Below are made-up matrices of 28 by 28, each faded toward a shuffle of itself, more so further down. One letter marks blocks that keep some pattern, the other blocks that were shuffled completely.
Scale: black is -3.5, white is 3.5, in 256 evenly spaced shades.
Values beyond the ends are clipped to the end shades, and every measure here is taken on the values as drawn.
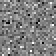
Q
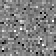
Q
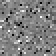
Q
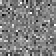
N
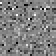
N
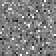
Q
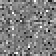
N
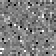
Q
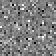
Q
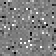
Q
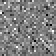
Q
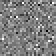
N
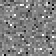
N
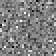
Q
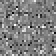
N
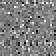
N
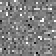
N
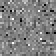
N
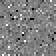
Q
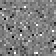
Q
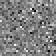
Q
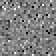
Q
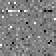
N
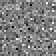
Q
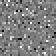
Q
